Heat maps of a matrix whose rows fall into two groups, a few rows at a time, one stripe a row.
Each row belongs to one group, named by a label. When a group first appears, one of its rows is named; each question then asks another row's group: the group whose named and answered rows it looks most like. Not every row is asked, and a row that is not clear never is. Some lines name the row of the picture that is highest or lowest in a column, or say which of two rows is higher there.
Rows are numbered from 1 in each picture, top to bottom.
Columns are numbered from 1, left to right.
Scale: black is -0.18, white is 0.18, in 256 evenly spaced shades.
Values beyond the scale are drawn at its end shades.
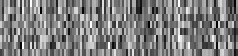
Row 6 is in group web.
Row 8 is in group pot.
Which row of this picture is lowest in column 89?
7
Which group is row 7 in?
web
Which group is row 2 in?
pot
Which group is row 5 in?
pot
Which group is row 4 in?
web
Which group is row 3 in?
pot
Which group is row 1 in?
pot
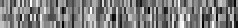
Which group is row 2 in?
web
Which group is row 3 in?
web
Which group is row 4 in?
web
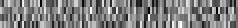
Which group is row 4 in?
web
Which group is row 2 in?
web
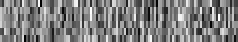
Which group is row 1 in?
pot
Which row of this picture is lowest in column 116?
1
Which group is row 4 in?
web
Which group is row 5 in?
pot
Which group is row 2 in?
web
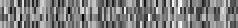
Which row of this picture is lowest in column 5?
2
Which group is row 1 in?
web
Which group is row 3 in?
pot
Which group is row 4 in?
web
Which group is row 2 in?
pot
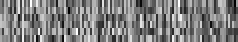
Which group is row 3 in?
web
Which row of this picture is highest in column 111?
1
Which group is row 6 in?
web
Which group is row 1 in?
pot
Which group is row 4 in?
web
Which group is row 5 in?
pot
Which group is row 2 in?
pot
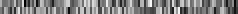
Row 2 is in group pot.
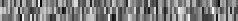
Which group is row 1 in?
pot
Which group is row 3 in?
web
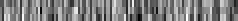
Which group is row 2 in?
pot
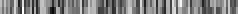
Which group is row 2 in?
web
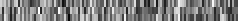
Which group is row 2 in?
pot
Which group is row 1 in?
web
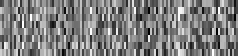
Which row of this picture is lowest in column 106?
5
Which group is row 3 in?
pot
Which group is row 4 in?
web
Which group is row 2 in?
web
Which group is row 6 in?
pot
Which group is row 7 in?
pot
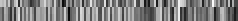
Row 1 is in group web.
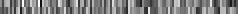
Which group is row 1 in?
pot
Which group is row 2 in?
pot
